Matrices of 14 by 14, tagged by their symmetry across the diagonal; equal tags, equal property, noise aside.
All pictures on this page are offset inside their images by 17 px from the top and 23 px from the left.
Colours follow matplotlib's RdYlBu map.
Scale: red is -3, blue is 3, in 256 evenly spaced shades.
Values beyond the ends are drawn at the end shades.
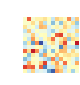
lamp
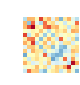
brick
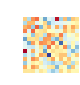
brick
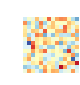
lamp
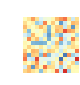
brick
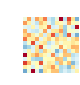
brick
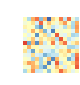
lamp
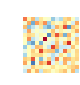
brick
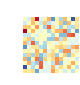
brick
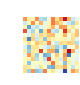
lamp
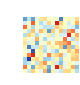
lamp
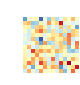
lamp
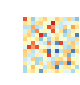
brick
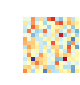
lamp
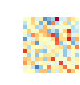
lamp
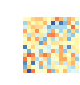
lamp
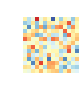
lamp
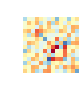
brick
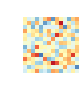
lamp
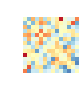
brick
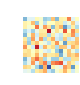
lamp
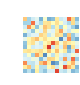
brick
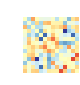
brick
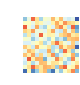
brick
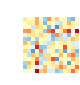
brick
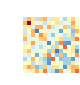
brick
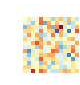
lamp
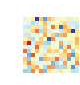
lamp
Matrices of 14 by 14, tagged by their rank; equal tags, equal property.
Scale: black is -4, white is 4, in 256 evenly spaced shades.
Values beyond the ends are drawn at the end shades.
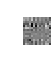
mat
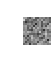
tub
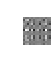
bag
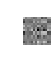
bag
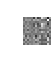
mat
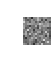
tub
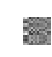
bag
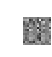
mat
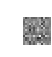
mat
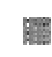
bag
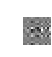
bag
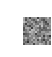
tub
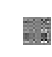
bag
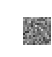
tub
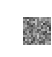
tub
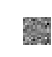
mat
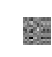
bag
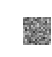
tub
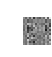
mat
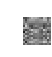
mat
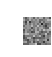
tub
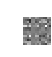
mat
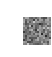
tub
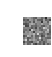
tub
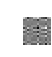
bag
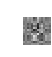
bag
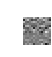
mat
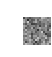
tub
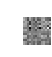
mat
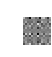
bag
